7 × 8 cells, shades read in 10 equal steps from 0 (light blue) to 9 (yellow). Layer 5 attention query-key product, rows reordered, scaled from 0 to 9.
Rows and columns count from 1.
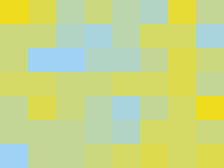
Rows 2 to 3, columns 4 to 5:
1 3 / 2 2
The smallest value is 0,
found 3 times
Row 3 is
5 0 0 2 2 4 7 5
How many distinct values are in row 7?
5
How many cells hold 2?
5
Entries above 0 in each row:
8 8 6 8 8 8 7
